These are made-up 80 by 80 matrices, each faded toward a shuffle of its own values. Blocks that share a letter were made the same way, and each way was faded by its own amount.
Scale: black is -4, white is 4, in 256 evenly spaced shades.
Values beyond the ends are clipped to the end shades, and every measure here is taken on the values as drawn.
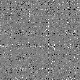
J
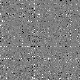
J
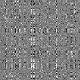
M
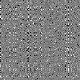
M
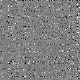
J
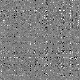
J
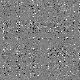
J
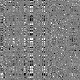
M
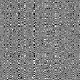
M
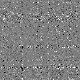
J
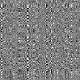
M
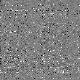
J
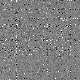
J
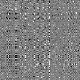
M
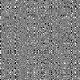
M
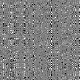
M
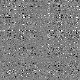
J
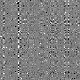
M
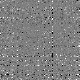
J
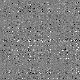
J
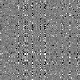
M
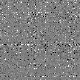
J
